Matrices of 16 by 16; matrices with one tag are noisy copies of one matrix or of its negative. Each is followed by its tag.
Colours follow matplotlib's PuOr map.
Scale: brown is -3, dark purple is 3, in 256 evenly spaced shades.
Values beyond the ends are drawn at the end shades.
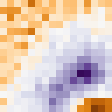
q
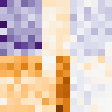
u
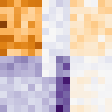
u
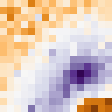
q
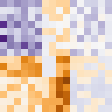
u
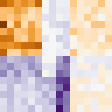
u
